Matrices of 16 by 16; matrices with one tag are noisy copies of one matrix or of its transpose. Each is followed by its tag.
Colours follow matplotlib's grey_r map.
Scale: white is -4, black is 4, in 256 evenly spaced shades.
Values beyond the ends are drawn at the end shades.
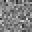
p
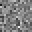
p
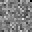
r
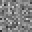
r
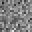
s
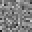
r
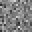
p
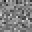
p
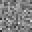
r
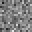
s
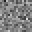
p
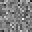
r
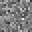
r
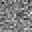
s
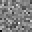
r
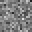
r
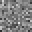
r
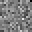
r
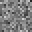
r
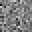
p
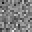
s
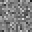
r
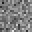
s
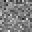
p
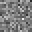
r
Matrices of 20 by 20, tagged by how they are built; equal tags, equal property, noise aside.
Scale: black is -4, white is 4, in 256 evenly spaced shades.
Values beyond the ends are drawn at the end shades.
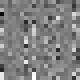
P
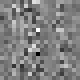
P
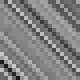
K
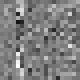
P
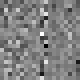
P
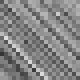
K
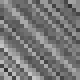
K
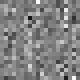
P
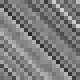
K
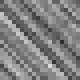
K
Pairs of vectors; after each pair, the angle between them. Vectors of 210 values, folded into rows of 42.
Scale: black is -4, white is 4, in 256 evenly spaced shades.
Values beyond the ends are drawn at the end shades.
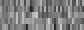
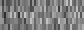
partly aligned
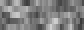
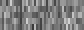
orthogonal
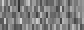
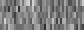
partly aligned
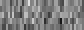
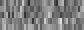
nearly opposite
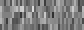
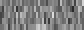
partly opposed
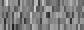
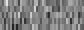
nearly parallel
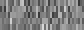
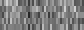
partly aligned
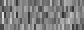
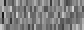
nearly opposite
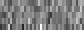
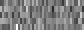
orthogonal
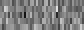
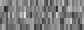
nearly opposite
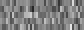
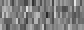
orthogonal
